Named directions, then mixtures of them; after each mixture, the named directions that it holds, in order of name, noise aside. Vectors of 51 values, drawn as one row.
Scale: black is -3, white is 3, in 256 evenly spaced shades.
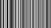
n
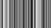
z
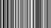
n, z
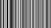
n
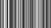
n, z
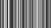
n, z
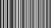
n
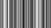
n, z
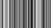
z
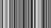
z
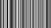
n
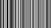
n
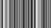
z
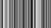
z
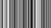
z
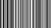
n, z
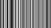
n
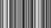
n, z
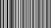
n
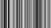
n, z
